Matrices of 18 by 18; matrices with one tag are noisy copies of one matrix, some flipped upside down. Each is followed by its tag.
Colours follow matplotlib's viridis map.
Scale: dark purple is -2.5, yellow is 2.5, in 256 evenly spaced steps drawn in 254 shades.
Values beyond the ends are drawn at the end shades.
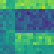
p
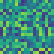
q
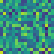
q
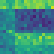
p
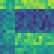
p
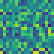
q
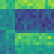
p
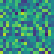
q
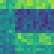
p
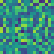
q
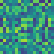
q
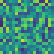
q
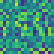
q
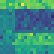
p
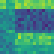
p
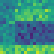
p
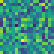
q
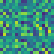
q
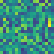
q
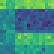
p
